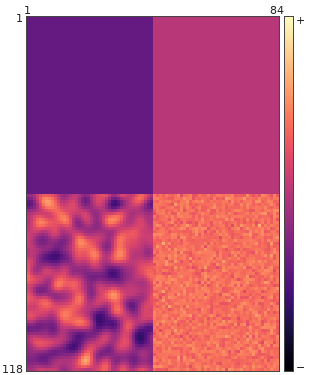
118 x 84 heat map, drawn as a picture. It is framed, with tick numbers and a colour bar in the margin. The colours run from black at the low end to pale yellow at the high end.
The table splits into 2 rows of 2 panels. Panel 1,1: low, flat. Panel 1,2: middling, flat. Panel 2,1: middling, blotchy, strong in contrast. Panel 2,2: high, fine-grained, faint in contrast.
